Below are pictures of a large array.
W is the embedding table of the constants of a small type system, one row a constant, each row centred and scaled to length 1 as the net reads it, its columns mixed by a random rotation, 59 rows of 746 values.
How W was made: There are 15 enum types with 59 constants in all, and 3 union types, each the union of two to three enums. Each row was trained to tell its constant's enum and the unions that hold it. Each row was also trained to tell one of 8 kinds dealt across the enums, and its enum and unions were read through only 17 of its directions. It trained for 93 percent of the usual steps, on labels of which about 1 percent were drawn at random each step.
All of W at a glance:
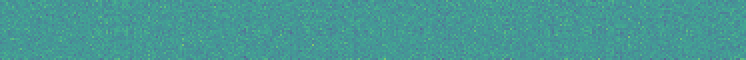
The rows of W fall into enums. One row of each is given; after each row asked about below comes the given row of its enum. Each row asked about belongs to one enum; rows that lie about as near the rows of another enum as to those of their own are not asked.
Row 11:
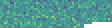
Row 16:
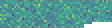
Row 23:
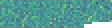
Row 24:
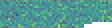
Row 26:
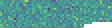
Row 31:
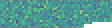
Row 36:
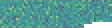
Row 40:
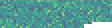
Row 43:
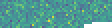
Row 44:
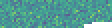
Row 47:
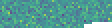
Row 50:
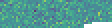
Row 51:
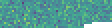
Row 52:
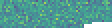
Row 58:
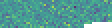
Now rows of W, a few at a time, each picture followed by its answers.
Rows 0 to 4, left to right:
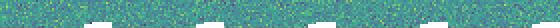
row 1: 31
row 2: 51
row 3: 58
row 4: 26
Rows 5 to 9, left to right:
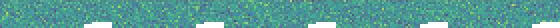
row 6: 16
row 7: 52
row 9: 36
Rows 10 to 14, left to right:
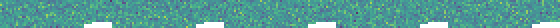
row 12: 58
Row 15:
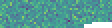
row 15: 16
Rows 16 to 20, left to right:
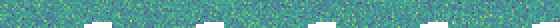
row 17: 51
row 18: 36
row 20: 11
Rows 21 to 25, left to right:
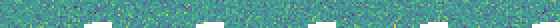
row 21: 58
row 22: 26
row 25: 58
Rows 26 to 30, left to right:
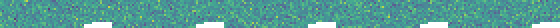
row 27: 31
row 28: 36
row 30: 31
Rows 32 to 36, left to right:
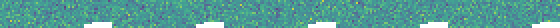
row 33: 16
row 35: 31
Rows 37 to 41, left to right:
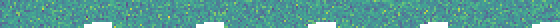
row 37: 47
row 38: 26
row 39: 26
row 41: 58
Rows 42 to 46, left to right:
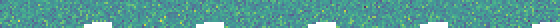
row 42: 31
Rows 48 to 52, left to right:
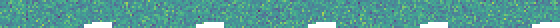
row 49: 47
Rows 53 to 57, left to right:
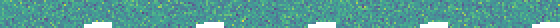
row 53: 36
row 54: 26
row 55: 16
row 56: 36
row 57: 16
